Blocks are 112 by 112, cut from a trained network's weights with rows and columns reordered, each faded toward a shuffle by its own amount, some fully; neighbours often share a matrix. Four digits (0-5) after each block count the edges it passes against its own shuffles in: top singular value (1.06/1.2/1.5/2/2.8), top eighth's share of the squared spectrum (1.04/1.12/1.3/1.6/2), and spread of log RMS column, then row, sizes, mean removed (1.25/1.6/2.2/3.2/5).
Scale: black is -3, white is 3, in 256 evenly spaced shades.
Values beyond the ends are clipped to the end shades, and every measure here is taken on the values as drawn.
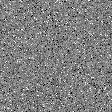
0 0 0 0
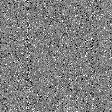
2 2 2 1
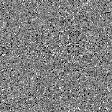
3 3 2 2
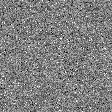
0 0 0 0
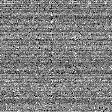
4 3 2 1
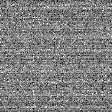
4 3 2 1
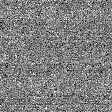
2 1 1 0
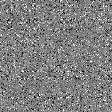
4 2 0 2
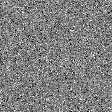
1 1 0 1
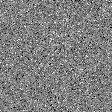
0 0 0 0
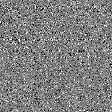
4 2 0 2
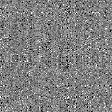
4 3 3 2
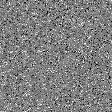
2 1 0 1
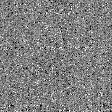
2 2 1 2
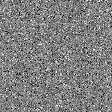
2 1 0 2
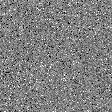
0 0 0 0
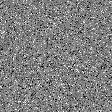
1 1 0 0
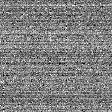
4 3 1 1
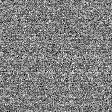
2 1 0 0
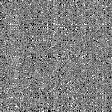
3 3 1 3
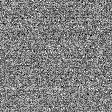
2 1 0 0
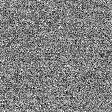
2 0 0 0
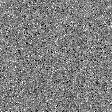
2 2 0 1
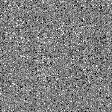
2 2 0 2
